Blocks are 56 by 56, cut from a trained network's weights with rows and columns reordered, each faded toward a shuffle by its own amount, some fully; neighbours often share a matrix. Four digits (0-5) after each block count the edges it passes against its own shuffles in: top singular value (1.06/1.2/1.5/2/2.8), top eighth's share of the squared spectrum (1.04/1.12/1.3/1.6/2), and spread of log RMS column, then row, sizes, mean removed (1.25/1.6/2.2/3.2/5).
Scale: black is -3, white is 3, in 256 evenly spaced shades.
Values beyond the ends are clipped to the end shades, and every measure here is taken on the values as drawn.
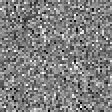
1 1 1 0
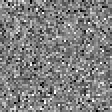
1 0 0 0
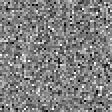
0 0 0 0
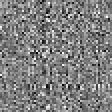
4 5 3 2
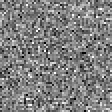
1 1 0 0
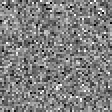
0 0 0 0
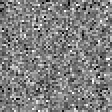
0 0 0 0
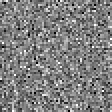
1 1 0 0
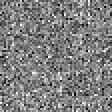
2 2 0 1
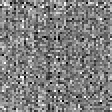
3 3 1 2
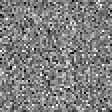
2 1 0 0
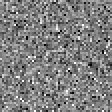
0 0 0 0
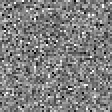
1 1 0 0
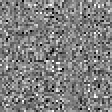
3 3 3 1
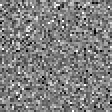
2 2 1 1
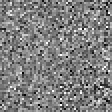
2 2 2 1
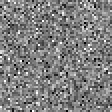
1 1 1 0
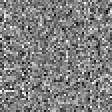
3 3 2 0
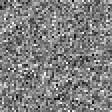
2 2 0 0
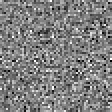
2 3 1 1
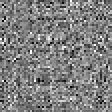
3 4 2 2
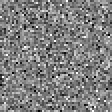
1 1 0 0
